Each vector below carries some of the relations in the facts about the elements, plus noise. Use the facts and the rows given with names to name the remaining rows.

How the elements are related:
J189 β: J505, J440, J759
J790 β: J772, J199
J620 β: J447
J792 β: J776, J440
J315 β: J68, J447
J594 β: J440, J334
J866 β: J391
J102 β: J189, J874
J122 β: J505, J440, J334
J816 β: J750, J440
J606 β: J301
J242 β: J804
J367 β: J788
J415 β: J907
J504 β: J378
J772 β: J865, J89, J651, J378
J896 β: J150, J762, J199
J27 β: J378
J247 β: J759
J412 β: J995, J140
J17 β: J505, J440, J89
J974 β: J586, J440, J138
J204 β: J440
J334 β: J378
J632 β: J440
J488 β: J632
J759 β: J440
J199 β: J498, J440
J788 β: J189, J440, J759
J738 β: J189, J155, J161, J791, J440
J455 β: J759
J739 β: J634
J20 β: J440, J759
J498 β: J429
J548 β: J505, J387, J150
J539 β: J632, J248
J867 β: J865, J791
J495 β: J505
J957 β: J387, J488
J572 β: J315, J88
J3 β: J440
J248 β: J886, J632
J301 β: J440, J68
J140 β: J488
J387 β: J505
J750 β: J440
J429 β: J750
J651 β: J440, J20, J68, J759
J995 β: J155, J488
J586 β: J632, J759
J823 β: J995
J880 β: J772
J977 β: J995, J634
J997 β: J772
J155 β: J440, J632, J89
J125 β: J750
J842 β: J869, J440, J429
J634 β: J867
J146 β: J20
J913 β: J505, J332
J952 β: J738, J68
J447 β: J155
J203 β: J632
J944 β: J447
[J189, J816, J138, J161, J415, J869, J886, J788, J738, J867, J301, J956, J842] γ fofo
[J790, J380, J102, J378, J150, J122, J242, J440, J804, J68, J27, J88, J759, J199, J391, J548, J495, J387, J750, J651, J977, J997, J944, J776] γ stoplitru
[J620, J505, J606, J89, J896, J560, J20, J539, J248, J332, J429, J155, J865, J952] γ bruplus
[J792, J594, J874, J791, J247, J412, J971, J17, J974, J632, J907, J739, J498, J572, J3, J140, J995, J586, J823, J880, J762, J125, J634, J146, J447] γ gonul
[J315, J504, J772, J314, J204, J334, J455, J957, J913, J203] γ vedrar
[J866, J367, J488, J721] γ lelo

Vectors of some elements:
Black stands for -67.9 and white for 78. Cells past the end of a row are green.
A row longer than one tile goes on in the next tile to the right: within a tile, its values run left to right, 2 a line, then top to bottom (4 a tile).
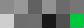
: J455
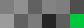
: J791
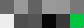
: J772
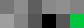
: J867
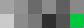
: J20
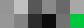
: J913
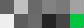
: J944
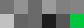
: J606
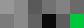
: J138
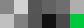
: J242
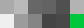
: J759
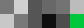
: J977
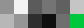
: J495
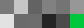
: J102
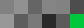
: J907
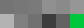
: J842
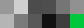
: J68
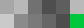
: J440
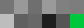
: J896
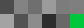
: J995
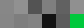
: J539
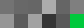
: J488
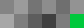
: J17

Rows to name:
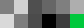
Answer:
J27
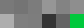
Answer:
J738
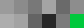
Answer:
J189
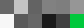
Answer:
J997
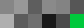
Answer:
J865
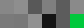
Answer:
J248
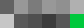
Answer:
J429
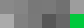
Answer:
J3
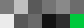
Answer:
J378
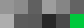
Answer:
J721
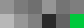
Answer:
J788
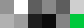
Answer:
J387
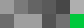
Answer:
J632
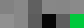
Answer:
J415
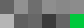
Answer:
J125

